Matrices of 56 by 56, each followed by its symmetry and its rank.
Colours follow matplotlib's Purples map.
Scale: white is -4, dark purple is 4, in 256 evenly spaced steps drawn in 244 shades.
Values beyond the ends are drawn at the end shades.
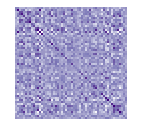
symmetric, rank five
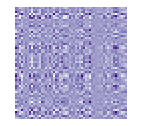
neither, rank three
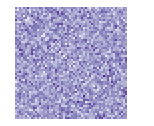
symmetric, full rank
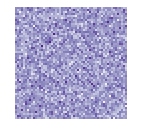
symmetric, full rank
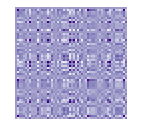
symmetric, rank two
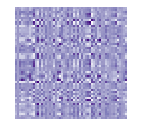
neither, rank three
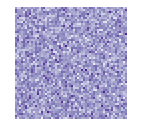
antisymmetric, full rank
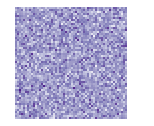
antisymmetric, full rank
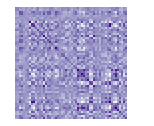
symmetric, rank five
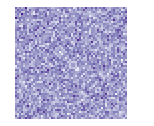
symmetric, full rank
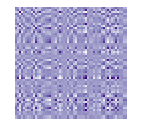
symmetric, rank two
